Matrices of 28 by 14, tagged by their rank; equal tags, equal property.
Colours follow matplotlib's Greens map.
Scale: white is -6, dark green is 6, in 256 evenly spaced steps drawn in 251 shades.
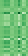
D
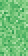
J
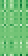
D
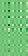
D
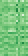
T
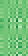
D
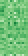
T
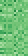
T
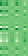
D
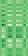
D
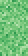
J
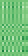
D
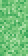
J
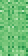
T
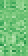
T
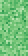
J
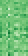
T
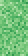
J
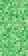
J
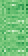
T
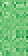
T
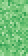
J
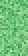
J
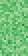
J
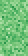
J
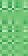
D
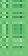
D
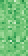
T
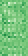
T
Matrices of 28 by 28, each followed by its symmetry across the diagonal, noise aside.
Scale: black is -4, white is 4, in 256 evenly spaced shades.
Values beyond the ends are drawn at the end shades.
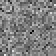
symmetric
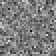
symmetric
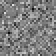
symmetric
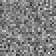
antisymmetric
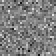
neither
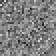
symmetric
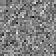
antisymmetric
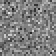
antisymmetric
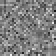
antisymmetric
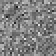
symmetric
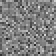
antisymmetric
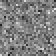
antisymmetric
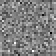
antisymmetric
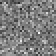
neither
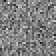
neither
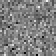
neither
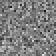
neither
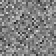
symmetric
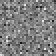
antisymmetric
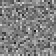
neither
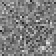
symmetric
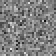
neither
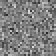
antisymmetric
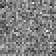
neither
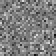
symmetric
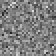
antisymmetric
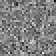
neither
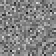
symmetric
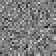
symmetric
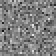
neither
